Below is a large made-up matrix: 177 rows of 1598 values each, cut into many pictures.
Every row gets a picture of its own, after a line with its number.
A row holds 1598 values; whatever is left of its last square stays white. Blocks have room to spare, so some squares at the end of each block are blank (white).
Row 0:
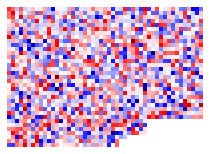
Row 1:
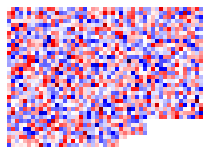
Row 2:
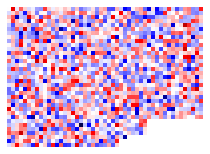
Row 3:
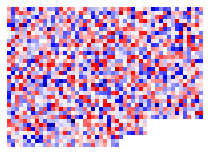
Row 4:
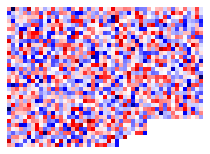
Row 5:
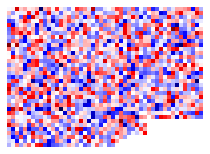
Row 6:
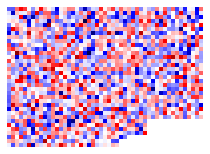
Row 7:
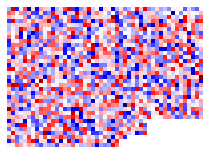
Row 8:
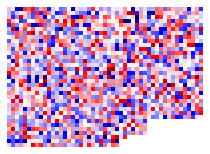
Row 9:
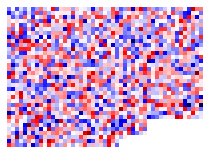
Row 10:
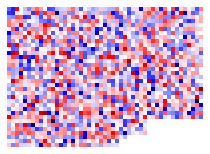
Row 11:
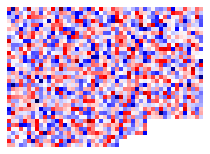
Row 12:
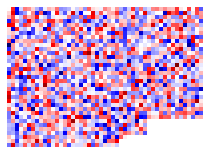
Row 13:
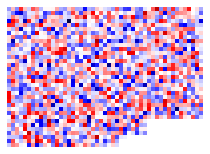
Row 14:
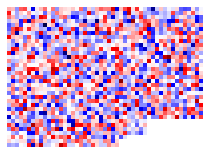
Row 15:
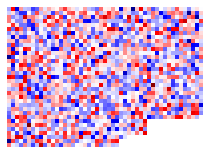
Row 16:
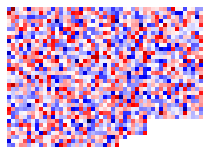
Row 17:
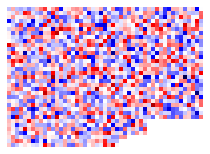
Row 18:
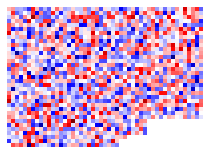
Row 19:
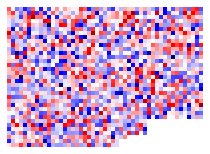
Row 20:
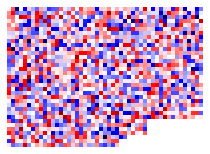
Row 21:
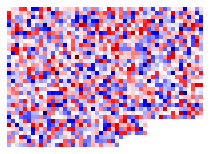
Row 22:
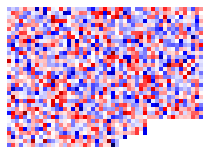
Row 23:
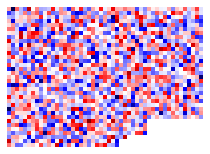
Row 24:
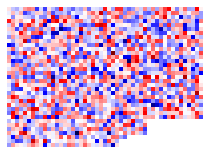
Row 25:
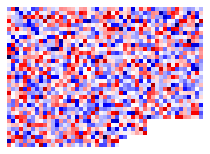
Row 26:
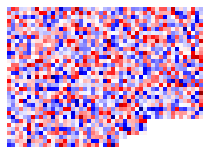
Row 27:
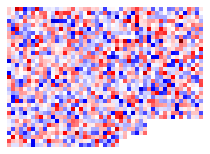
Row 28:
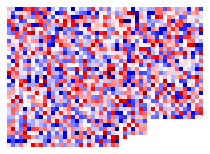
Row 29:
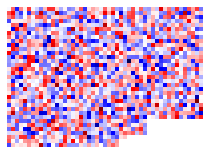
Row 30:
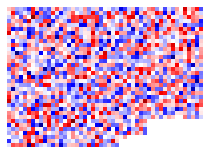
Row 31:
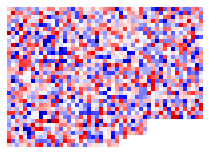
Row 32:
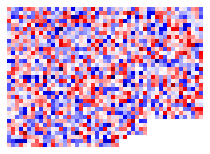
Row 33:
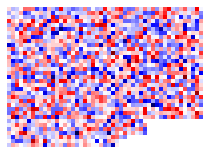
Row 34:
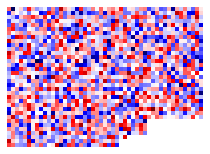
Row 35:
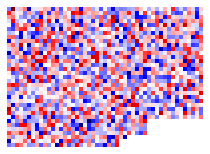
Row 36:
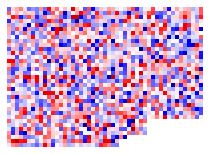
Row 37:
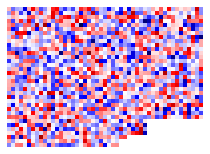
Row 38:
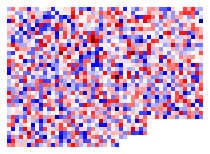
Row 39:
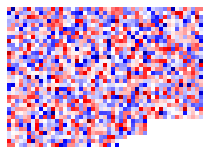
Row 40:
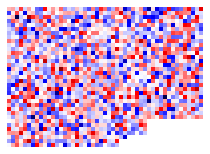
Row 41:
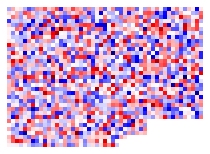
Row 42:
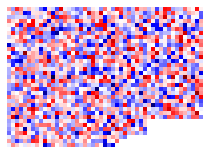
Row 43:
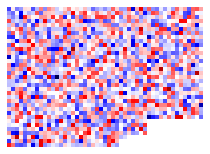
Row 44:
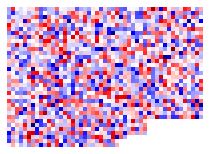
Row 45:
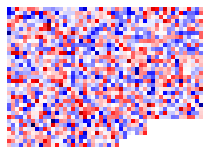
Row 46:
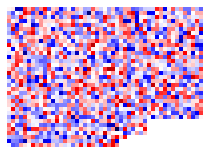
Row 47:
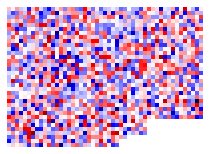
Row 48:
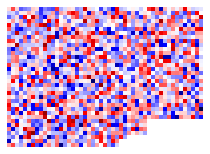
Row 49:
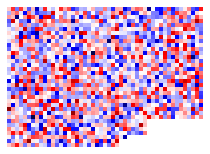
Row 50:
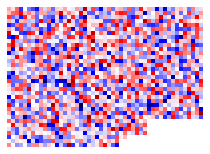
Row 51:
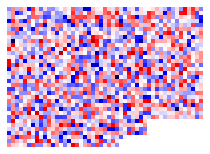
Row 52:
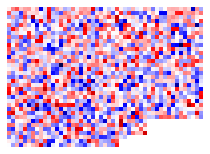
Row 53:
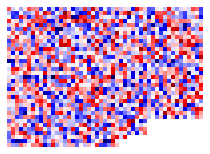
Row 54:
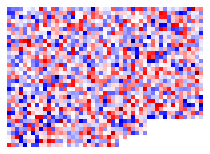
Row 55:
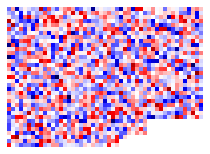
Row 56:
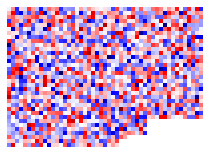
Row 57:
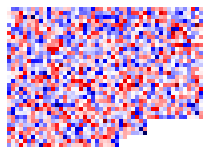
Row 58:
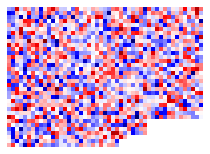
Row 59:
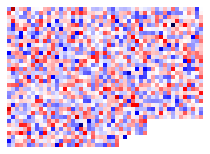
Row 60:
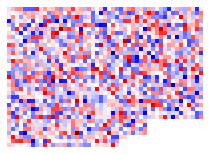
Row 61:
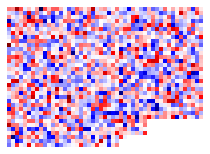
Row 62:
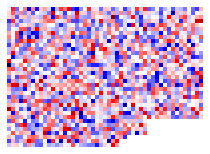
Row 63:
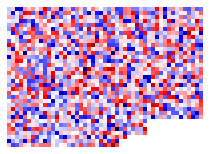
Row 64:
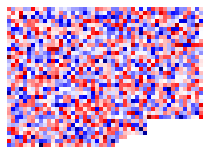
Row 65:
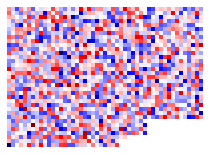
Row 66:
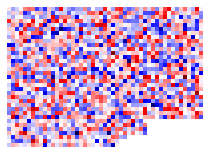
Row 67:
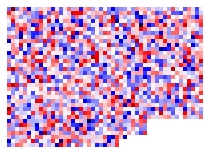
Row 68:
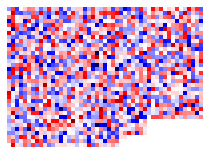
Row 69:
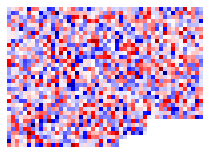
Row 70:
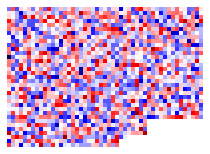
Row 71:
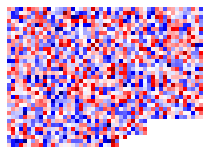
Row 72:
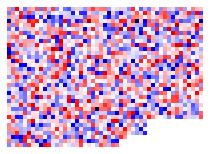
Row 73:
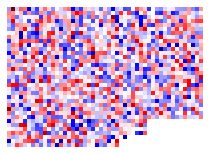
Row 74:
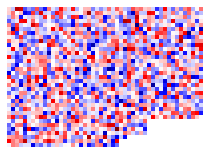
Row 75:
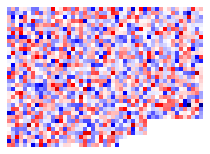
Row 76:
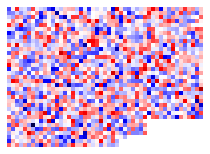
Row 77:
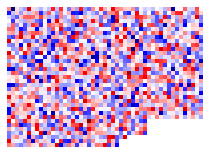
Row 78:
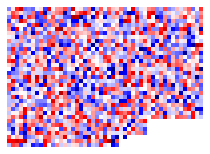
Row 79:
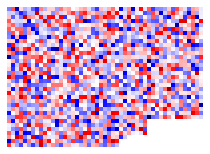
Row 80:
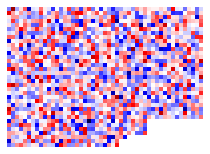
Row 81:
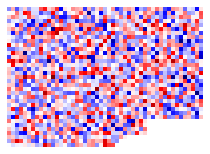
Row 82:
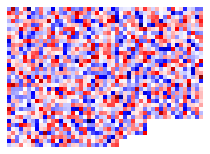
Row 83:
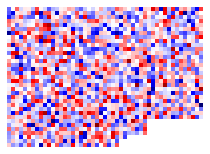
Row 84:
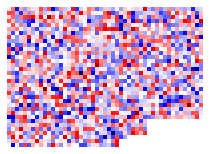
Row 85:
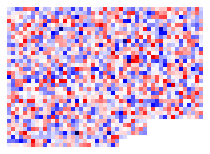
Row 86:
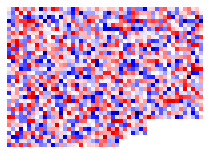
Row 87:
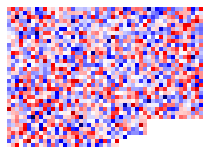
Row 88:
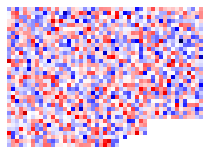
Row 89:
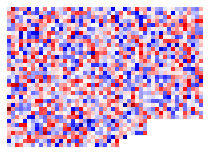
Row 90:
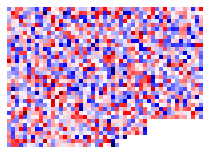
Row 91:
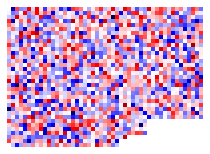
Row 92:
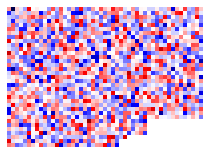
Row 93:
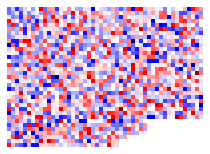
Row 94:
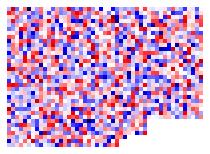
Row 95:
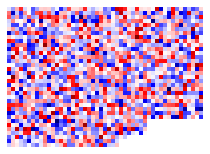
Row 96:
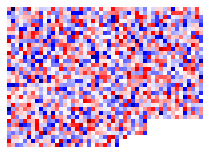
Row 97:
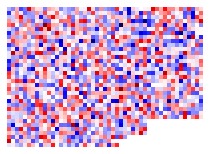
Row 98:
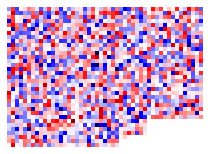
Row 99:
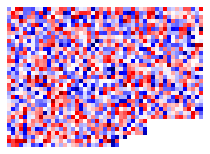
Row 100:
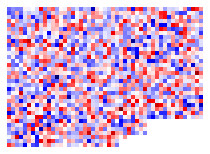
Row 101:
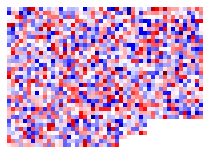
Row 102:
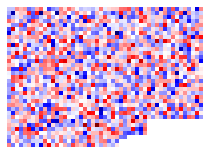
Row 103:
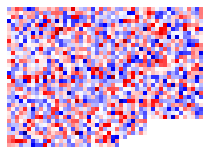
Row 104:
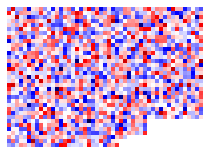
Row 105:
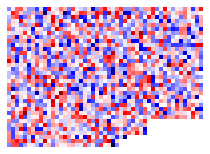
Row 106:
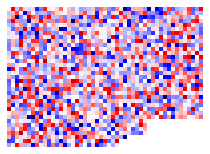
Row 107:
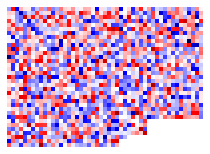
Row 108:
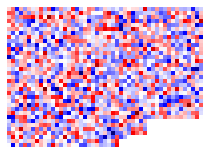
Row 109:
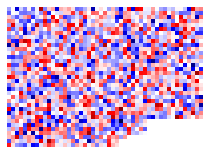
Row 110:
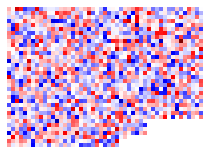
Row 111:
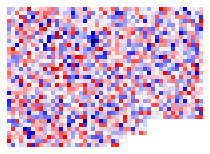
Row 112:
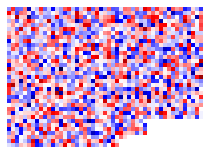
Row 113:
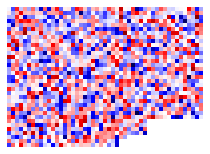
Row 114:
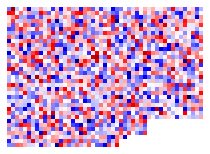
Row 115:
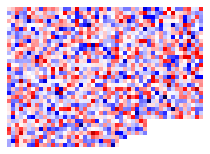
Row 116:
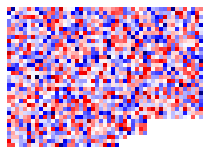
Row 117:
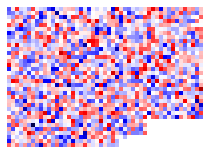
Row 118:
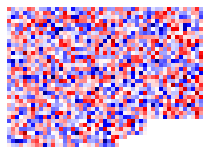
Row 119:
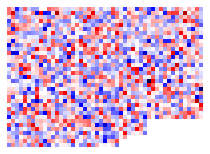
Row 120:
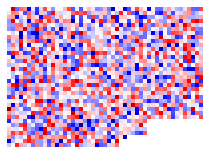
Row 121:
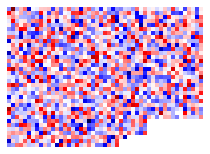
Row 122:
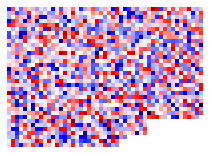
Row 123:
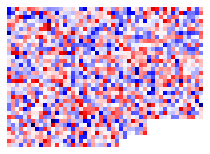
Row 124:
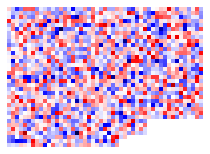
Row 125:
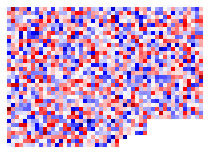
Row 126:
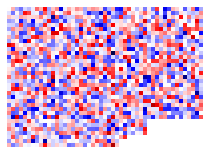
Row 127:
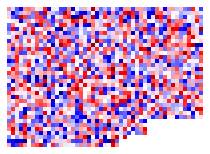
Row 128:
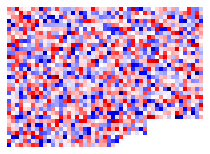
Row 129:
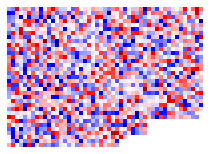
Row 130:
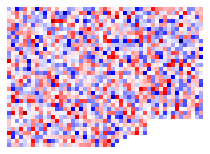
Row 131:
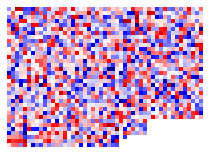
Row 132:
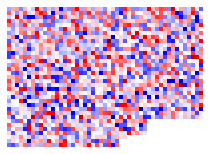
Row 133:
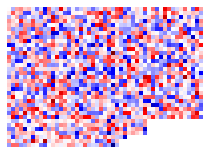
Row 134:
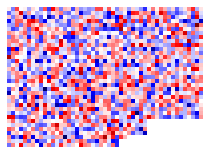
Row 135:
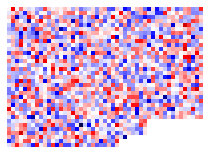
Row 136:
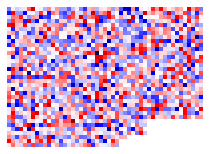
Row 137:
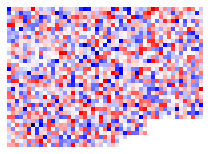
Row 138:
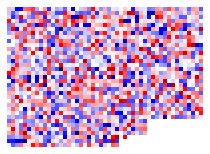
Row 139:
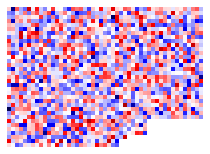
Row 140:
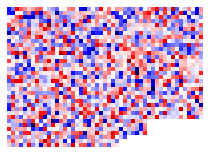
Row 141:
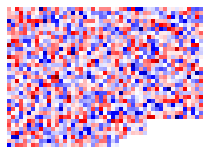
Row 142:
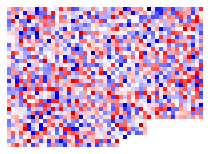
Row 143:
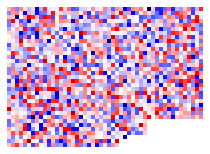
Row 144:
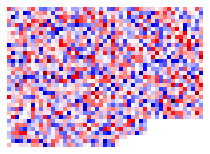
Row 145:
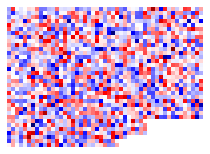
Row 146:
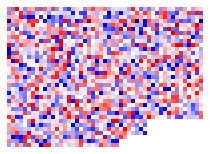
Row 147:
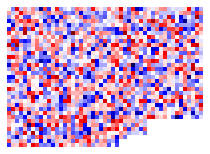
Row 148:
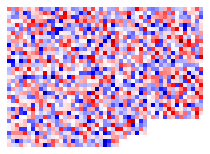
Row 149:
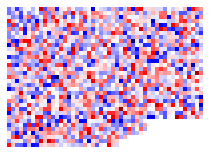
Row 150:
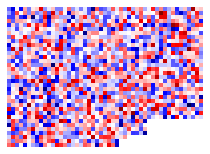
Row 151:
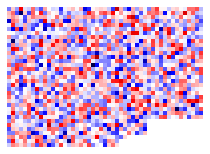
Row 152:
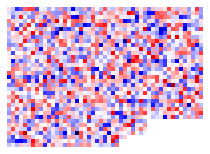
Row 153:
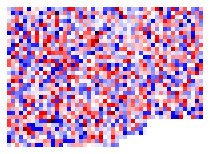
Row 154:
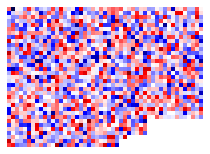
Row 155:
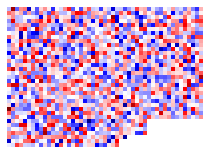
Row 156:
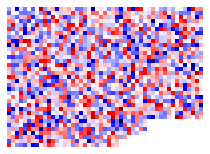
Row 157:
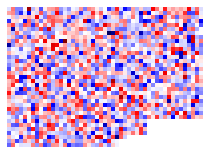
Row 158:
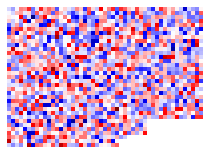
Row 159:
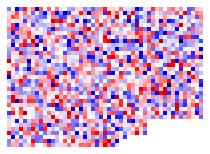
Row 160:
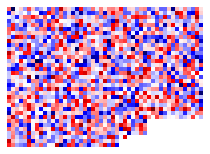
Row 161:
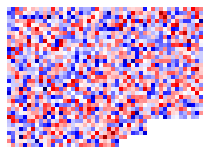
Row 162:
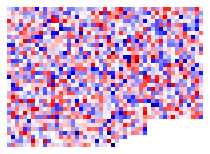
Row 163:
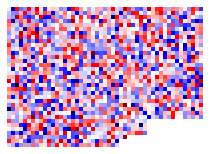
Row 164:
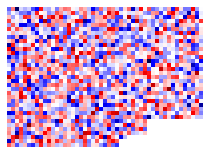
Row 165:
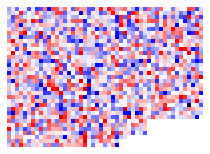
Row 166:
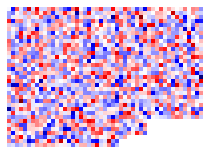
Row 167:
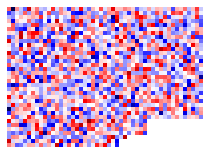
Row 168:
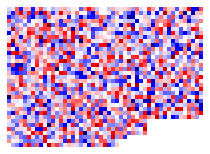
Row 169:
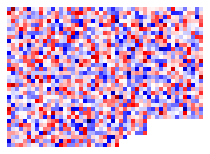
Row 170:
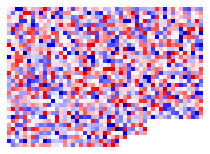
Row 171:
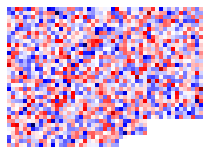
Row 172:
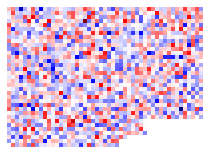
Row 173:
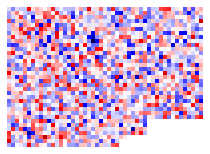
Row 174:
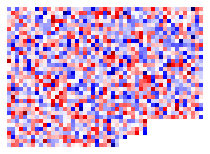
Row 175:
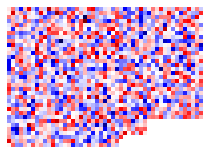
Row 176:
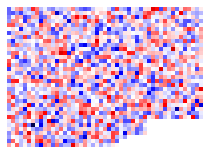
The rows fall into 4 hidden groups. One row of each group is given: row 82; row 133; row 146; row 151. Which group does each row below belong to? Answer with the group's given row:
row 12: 151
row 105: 133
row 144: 133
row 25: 146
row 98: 151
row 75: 146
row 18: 151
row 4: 82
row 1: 151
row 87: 82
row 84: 146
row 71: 133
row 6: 151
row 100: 146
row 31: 151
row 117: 151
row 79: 146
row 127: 133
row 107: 146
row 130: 133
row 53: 133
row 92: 82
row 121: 82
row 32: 133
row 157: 151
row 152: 133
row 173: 151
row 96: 82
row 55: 146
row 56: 151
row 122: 151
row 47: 151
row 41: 133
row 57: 146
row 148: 133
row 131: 133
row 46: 133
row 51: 151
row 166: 82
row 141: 146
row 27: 133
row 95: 151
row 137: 151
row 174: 133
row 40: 82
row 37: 151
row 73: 82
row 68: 151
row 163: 82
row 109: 146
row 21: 151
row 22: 133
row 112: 82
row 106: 82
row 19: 151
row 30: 151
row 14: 151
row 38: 151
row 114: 82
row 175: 151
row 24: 133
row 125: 82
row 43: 146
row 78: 133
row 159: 133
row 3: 151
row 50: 151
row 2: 82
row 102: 151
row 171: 151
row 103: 133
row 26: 82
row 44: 151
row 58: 146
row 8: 133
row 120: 82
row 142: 82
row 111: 151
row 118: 133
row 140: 151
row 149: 146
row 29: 151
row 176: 151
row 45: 151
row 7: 82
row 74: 133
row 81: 133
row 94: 82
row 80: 82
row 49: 82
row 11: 82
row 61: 146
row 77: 82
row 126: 133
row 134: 146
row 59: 82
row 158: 151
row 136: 151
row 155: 82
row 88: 133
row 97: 151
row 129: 146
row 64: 146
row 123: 151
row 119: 151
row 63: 133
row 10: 151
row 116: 82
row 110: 133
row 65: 151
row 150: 146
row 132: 82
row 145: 151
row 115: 82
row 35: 82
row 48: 151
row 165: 146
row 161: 146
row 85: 133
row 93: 146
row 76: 151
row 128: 146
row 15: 146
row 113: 146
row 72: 146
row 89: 82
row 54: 146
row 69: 151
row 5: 146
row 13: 151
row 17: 133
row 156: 146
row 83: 151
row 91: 82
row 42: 133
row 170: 133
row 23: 82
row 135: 82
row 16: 82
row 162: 133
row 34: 82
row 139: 82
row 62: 82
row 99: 133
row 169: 82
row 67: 82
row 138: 133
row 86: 146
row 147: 146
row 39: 82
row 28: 133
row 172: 151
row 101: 151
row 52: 146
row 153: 151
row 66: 133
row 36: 133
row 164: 146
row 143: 82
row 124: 133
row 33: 133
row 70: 146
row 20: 146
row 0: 146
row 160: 82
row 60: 133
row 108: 146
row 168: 151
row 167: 82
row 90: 133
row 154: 82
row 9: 146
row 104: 82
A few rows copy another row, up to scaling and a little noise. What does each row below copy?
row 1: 29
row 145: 44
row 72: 146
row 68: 98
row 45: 123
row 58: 129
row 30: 18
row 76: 117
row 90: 105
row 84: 108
